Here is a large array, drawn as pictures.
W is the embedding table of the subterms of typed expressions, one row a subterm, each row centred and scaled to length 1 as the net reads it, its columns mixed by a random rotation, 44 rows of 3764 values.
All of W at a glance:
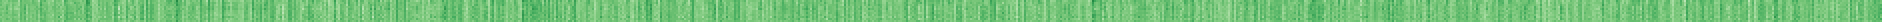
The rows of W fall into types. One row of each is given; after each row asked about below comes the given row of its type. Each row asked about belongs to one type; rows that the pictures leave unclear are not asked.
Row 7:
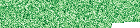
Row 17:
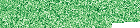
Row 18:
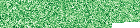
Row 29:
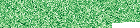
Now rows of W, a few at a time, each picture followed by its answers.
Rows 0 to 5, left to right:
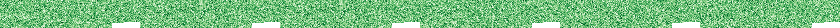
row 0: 29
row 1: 7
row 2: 7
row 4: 29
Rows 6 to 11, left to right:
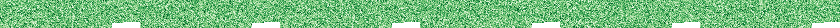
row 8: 29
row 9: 17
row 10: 18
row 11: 7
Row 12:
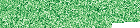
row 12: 17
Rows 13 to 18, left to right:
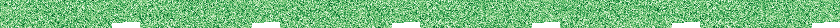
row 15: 17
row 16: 18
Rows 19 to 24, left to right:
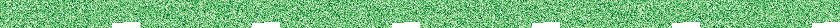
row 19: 18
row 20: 7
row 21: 17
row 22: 29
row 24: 18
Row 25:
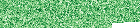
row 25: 17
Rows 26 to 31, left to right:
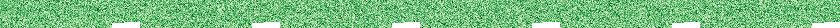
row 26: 17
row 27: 18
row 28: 29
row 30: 17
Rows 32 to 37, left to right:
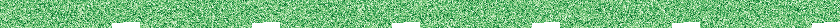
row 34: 18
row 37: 17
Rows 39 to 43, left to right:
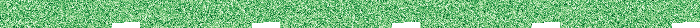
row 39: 18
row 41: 29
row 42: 7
